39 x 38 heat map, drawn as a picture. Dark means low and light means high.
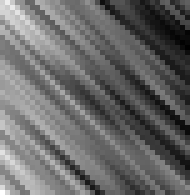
Histogram: bell-shaped. Odd rows or columns: none. Average level on the scale: 40%. Ninth with the lowest average: top right. Slope: up to the left. Lone odd cells: none. Grain: diagonal, down to the right.
